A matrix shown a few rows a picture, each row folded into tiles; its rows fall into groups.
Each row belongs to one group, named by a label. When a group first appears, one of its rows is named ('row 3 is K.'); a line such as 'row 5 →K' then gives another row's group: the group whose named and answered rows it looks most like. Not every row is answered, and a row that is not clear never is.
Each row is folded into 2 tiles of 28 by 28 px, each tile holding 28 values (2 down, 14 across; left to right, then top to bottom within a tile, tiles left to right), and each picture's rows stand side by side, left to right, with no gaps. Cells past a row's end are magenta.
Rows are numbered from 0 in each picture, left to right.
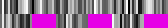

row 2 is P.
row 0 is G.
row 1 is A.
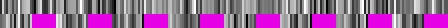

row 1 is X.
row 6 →X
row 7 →G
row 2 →A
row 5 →X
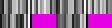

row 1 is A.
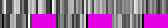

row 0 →A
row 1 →A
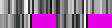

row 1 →A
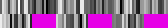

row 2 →A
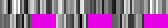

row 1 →X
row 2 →A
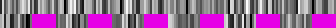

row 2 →A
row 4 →P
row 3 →X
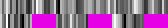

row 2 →G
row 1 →A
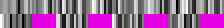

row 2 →P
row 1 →P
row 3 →A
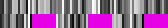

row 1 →P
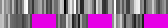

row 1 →A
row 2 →G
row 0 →X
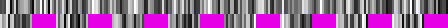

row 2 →G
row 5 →G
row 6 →X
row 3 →P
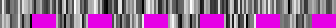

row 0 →G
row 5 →A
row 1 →P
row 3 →G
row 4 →P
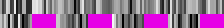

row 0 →P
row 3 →G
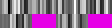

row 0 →A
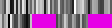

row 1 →G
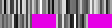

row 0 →P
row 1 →P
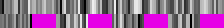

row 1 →P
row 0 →A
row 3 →P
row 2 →G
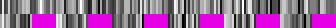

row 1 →X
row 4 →X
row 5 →X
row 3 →P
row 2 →A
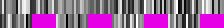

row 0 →G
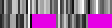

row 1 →G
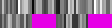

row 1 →A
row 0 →G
